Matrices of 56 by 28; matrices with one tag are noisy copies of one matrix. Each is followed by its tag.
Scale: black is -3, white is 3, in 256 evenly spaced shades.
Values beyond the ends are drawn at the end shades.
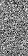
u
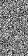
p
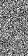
p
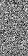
u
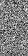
u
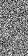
p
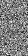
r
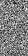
u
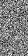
p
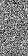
u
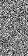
p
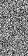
p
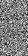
r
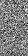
u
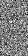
r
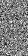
r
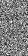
r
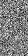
p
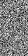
p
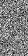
p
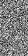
p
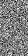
p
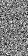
r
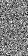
r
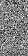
u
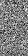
u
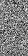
u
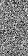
u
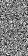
r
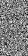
r
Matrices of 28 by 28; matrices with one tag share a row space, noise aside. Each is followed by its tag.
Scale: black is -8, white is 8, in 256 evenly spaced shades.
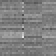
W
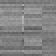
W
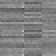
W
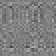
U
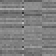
W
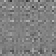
U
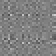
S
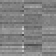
W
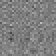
U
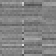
W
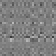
U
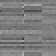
W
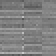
W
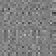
S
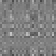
U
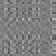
S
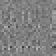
S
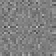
S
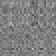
U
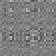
U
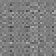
U
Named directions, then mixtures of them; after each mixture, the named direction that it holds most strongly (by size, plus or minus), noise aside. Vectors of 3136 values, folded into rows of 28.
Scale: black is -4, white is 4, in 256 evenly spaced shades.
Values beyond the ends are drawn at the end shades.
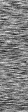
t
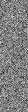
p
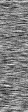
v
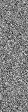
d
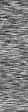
t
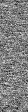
d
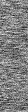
t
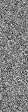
d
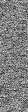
p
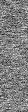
p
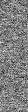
p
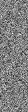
d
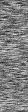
t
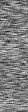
t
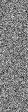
p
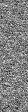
d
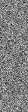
d
